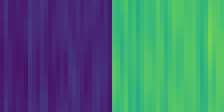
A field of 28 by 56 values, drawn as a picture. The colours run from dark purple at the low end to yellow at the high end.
The table splits into one row of 2 panels. Panel 1,1: very low, streaked downward, faint in contrast. Panel 1,2: high, streaked downward, faint in contrast.
